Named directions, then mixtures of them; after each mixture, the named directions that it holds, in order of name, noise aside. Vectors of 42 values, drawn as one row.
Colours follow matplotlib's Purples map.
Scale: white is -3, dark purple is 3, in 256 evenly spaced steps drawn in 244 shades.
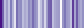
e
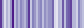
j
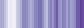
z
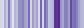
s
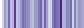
e, s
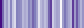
e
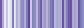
j, z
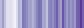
z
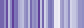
s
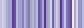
e, j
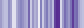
e, s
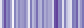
j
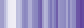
z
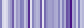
j, s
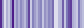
j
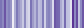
e, j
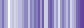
s, z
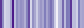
j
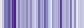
e, z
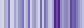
s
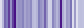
e, z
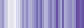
z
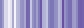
j, z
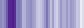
z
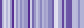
j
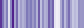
j, s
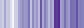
s, z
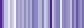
e, z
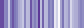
s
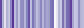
j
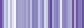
e, z
